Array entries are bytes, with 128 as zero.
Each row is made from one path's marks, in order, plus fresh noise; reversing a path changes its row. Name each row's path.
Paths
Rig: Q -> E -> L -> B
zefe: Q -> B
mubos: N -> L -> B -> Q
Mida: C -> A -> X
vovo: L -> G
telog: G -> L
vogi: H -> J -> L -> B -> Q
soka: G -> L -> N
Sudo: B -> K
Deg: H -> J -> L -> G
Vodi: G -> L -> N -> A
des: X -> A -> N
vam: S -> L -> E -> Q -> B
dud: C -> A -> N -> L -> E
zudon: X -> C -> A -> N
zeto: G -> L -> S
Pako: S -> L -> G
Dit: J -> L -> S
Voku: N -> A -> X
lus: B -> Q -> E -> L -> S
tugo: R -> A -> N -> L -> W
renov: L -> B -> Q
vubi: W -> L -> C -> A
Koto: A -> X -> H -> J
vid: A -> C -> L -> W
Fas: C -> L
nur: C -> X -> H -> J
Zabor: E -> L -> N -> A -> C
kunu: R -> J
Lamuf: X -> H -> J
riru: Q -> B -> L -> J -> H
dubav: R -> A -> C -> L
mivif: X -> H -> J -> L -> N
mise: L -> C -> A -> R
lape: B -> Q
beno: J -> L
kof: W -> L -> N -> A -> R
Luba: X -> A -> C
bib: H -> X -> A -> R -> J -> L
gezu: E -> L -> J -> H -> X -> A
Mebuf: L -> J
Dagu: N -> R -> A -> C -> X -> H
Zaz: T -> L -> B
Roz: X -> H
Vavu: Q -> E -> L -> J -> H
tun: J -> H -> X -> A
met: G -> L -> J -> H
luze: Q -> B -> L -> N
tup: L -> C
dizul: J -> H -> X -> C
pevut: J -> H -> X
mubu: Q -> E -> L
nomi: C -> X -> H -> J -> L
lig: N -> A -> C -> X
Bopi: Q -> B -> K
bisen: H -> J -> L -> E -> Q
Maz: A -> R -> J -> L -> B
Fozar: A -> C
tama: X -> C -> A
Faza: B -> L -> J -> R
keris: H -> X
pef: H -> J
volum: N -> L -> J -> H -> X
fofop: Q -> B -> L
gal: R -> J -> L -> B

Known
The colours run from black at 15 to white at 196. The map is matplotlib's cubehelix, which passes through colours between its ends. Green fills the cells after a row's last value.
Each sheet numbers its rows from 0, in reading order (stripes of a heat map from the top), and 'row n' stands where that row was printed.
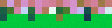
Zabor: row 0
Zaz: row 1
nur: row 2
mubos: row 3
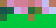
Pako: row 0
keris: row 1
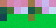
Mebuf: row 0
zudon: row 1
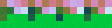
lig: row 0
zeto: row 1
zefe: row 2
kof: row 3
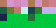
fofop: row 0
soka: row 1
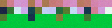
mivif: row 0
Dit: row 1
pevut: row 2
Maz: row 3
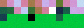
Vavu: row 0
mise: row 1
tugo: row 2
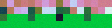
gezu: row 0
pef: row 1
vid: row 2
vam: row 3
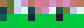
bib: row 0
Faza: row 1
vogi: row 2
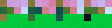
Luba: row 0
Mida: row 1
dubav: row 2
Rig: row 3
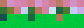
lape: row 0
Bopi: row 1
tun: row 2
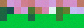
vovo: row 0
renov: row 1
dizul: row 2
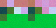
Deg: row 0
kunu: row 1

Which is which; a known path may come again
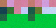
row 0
telog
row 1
pef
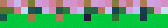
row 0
Fozar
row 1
Voku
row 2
Roz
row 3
mubu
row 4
Vodi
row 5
luze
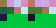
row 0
vid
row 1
Rig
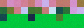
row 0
lape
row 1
tup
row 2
nomi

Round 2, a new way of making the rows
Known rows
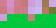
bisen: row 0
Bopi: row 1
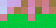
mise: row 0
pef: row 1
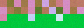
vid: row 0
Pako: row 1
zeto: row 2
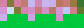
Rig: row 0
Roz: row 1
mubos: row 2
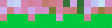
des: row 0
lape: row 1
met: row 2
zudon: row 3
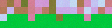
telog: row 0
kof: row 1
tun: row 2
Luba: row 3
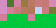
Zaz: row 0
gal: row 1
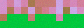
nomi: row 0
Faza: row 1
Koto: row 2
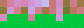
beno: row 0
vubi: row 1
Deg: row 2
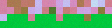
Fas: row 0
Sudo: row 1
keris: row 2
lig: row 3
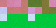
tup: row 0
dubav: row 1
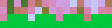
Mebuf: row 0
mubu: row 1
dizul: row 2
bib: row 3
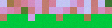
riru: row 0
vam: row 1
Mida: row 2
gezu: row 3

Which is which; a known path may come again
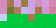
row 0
Pako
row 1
nur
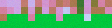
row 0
pevut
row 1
Lamuf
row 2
mubos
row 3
vovo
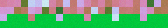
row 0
Vodi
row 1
tama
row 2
Dit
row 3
Maz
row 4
tup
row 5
Vavu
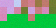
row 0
dizul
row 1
vogi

